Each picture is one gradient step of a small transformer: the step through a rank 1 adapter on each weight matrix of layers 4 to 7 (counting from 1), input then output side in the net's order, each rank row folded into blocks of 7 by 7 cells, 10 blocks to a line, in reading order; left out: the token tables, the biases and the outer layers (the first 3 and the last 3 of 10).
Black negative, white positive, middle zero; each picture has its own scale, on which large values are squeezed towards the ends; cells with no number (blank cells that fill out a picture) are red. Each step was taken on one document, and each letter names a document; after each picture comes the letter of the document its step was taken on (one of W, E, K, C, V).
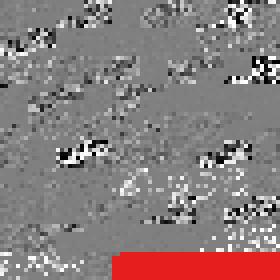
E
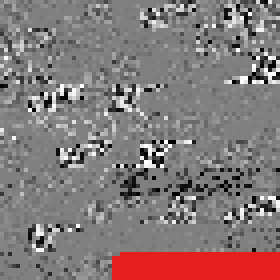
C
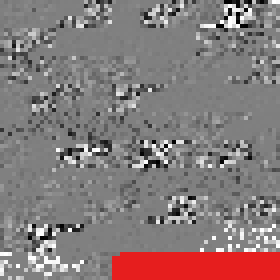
E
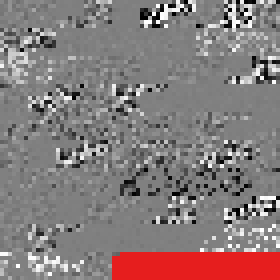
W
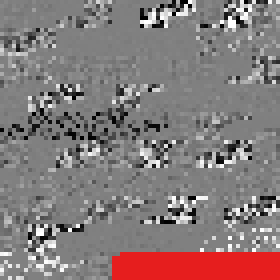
E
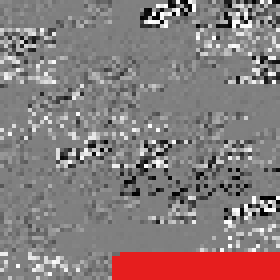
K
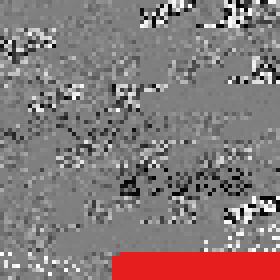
W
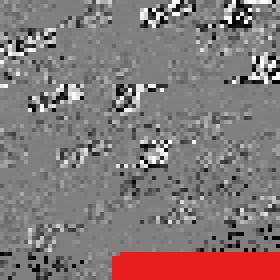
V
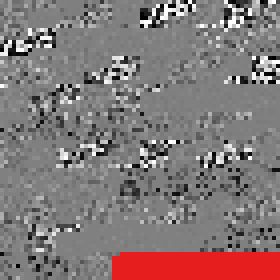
W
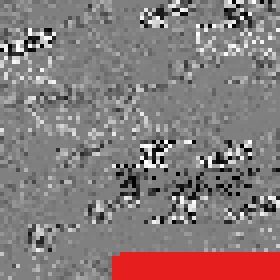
C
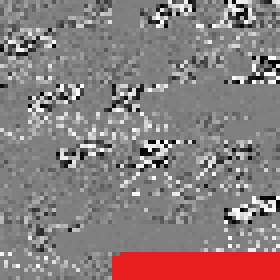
K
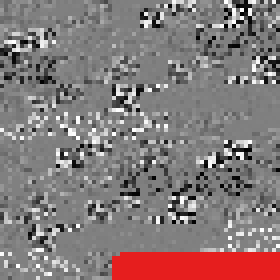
K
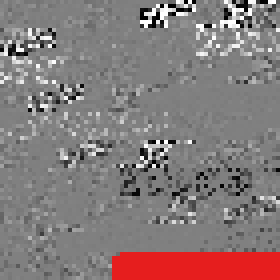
K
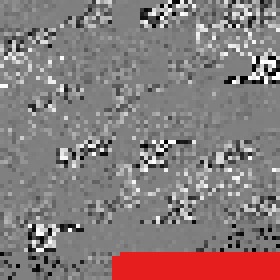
V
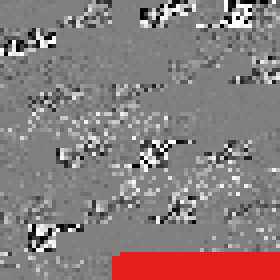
V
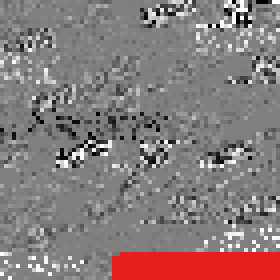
C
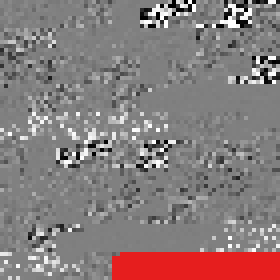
K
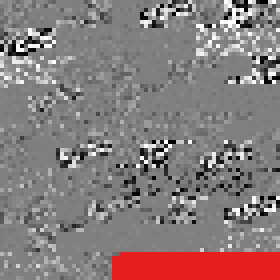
W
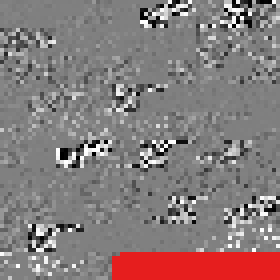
V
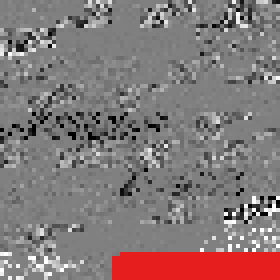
E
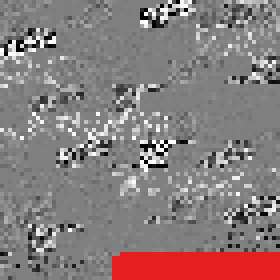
V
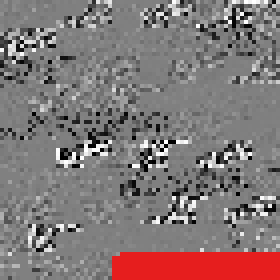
V
